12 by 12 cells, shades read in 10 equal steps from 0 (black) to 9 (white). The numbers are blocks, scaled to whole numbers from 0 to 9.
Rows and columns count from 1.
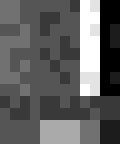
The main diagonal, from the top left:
4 4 4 3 2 2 2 3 3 3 1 1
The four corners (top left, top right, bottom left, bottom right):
4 0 3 1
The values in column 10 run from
2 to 9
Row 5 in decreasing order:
9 9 4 3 3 3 3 2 2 2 0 0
